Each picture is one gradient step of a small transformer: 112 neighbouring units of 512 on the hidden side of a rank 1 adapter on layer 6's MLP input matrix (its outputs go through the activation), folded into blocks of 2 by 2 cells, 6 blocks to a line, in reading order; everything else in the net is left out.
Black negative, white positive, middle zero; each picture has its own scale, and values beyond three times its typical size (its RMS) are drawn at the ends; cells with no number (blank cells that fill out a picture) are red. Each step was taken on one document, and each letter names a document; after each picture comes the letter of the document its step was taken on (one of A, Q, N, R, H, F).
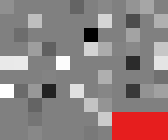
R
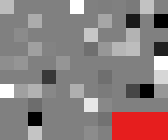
R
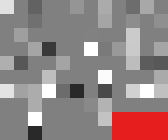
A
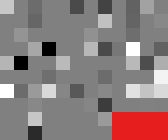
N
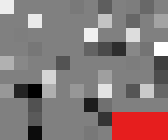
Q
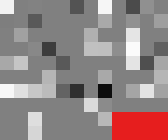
A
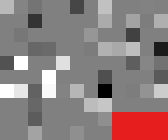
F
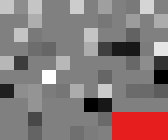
Q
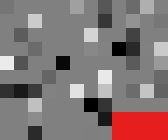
R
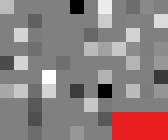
Q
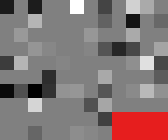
F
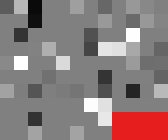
F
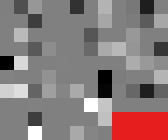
F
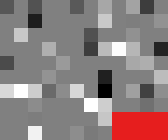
A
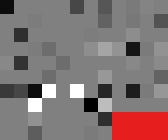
R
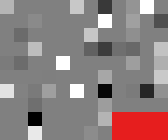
R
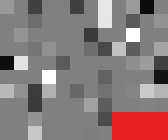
Q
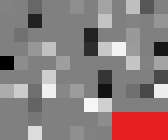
A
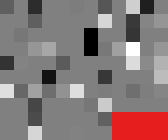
N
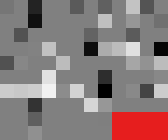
N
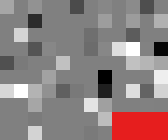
A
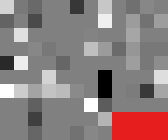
F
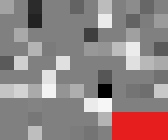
N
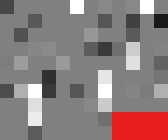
R
